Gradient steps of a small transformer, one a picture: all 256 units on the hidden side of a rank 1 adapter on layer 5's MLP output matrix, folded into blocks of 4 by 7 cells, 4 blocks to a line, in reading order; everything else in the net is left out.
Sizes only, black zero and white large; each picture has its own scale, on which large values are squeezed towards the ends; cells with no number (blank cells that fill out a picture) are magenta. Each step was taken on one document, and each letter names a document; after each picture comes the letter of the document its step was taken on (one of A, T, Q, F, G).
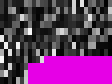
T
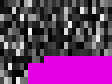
T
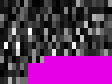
T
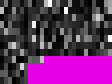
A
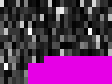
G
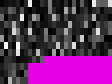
T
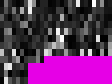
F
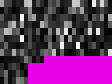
F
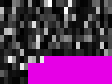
A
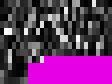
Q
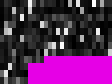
F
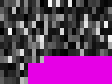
A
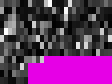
A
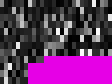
F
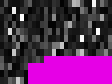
F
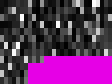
T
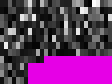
T
